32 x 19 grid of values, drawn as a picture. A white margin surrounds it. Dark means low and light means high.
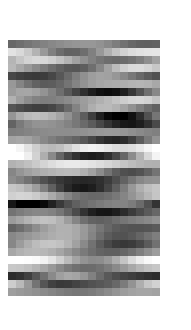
Calmest part: bottom middle. Grain: streaks across. Histogram: bell-shaped. Slope: none.
